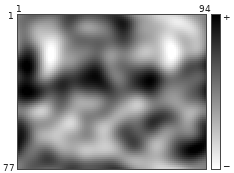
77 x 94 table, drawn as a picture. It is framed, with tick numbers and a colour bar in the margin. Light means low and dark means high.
There are no lone odd cells. The ninth with the lowest average is the top right. On average the colour sits 50% of the way up the scale. The histogram is bell-shaped. No overall slope runs across the table.
